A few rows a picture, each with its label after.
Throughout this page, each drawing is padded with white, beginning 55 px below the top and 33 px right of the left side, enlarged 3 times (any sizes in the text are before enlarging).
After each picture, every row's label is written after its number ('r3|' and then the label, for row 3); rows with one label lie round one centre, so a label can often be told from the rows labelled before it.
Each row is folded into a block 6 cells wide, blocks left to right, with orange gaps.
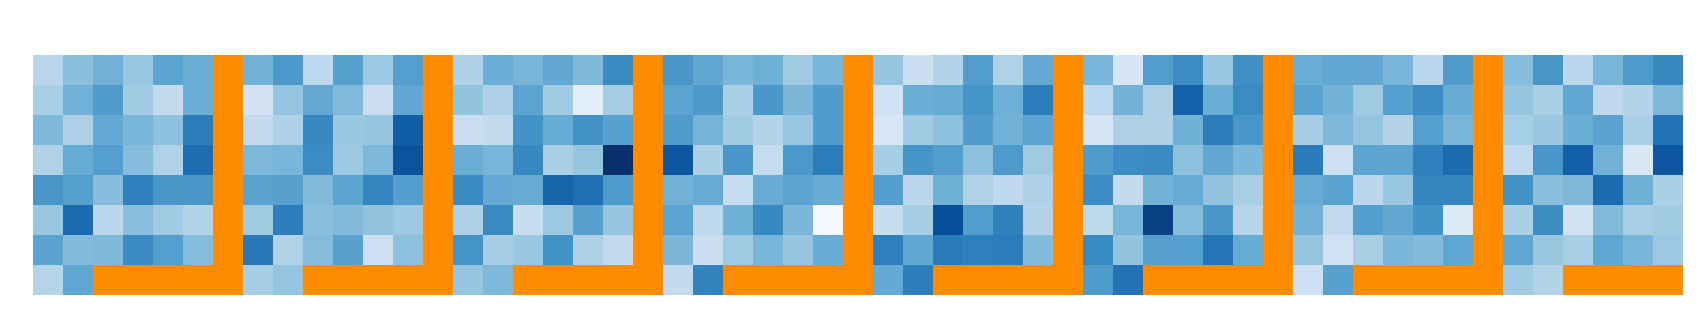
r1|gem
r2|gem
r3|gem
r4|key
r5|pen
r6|pen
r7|key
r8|gem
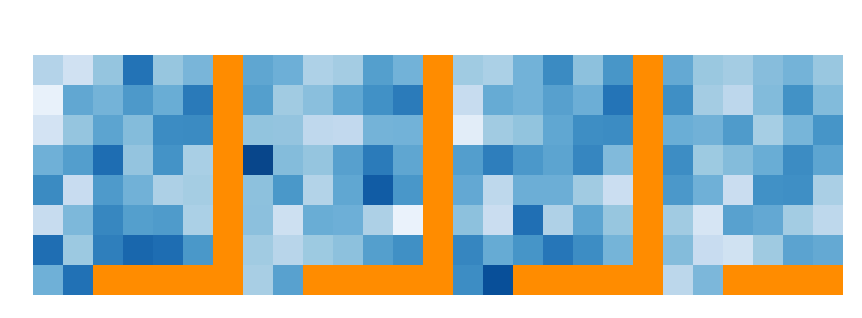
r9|pen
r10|key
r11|pen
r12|key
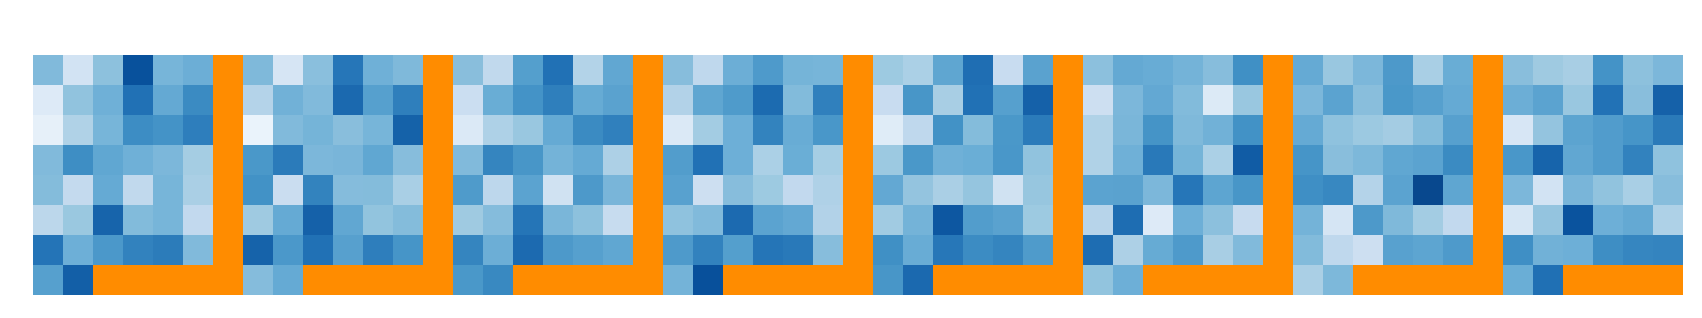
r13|pen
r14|pen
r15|pen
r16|pen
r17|pen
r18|gem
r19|key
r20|pen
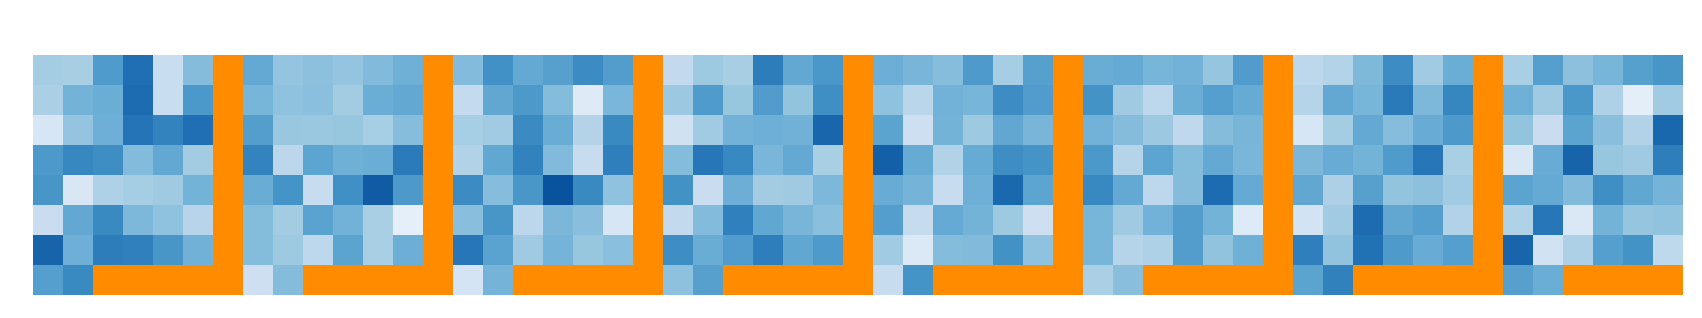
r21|pen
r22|key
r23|gem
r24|pen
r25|key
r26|key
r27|pen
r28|gem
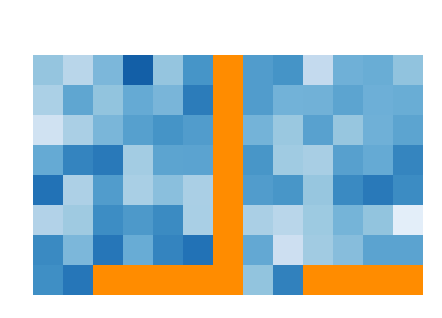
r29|pen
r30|key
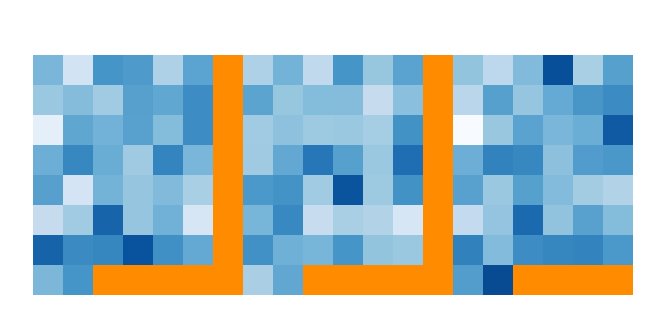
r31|pen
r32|gem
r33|pen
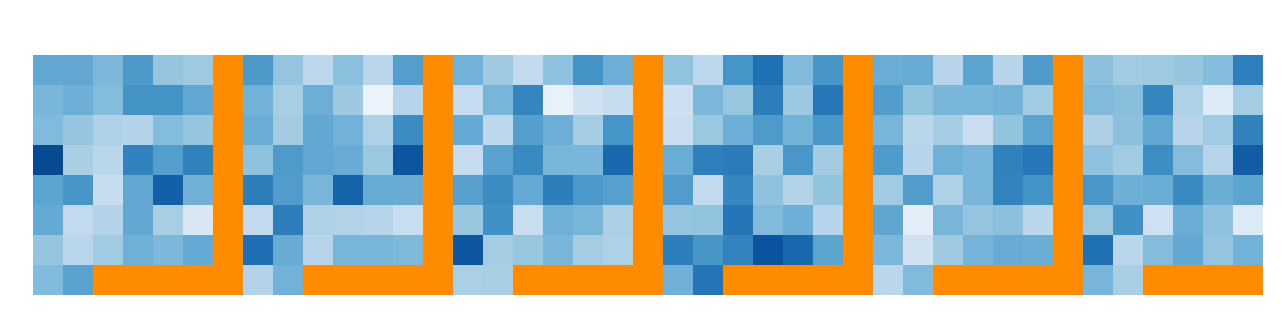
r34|key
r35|gem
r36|gem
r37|pen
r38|key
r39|gem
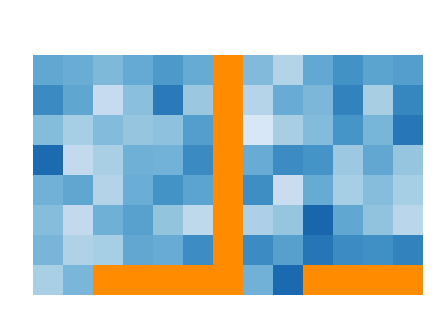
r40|key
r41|pen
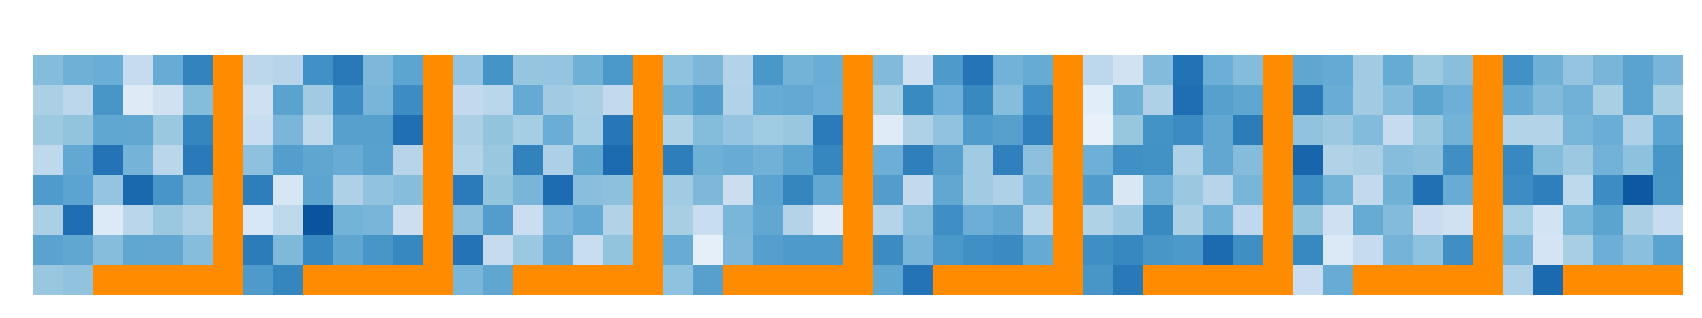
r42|gem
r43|pen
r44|gem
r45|key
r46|pen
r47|pen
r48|key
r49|key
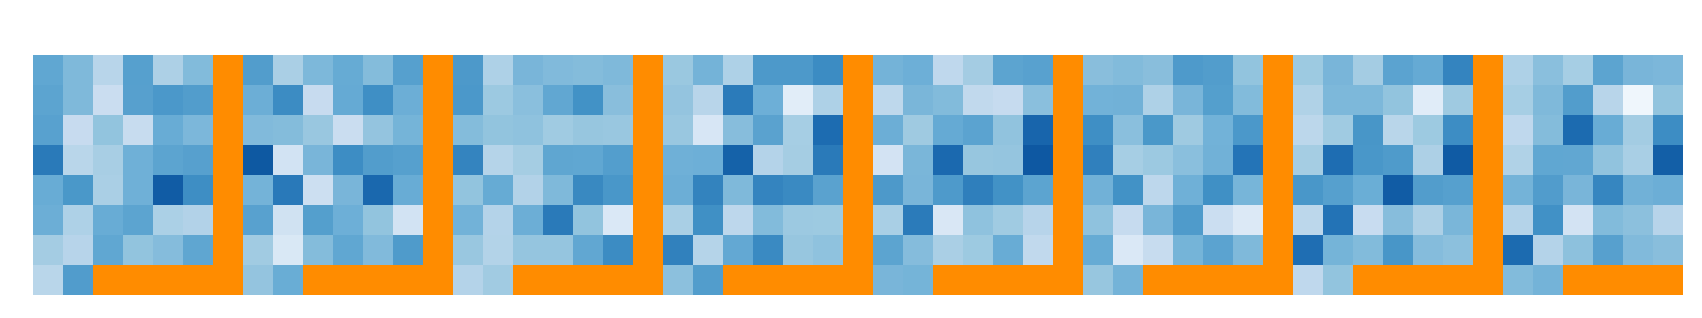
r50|key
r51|key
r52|key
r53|gem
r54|gem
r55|key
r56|gem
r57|gem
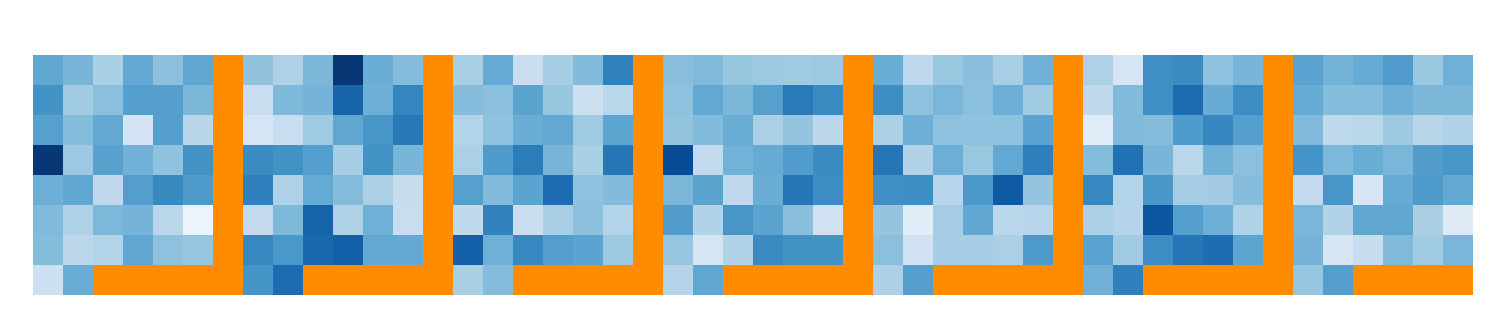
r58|key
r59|pen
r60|gem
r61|key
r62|key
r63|pen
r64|key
